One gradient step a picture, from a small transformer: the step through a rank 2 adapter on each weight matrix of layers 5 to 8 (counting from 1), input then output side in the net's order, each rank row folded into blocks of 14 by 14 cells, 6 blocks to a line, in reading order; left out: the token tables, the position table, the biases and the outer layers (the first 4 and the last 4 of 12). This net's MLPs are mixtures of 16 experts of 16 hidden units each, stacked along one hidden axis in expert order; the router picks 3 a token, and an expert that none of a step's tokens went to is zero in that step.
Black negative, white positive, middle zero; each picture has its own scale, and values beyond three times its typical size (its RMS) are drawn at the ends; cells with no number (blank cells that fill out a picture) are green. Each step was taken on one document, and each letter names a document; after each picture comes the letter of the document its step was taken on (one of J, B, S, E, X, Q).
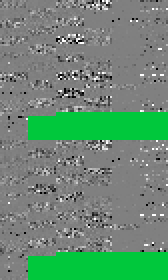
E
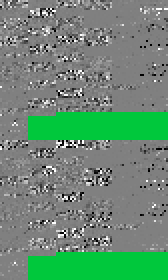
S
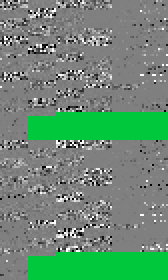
S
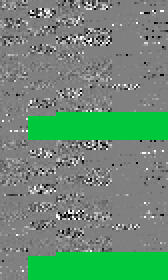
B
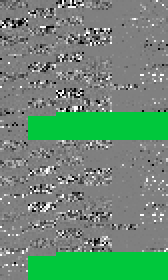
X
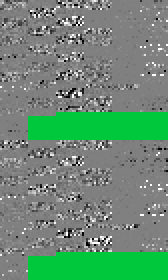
S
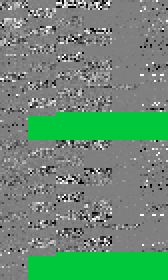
X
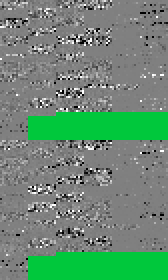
B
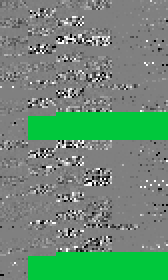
S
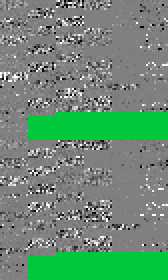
X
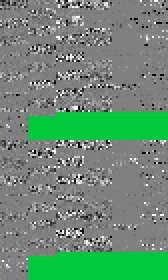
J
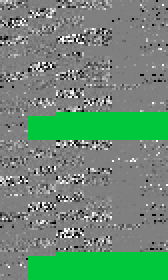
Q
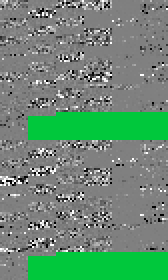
Q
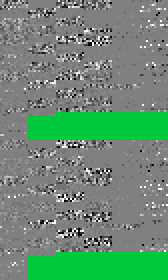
S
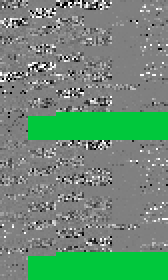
X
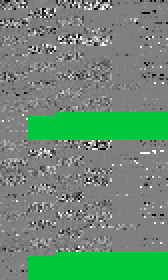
B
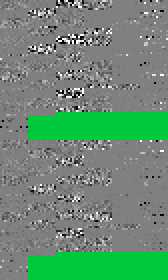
B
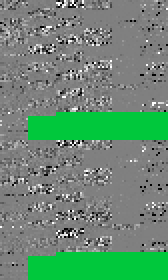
X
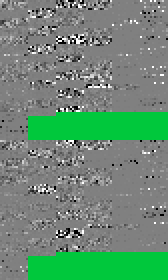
B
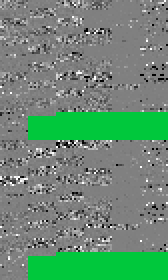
E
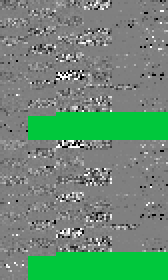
J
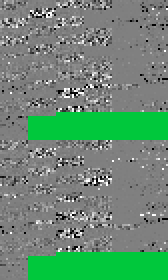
Q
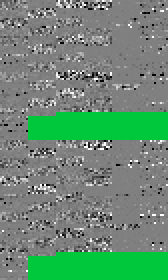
J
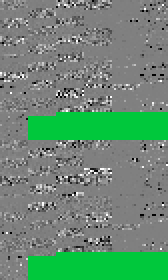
E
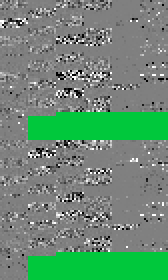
E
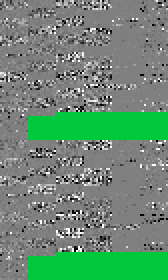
E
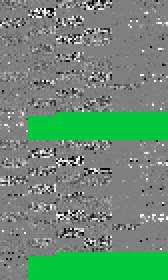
J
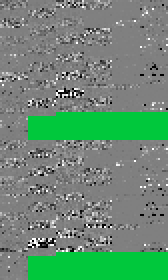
E
